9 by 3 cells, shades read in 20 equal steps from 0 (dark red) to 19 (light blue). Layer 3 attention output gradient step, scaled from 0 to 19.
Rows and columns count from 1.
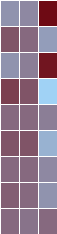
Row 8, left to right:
8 9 13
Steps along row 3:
down down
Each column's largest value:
13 12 19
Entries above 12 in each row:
1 1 1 1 0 1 0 1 0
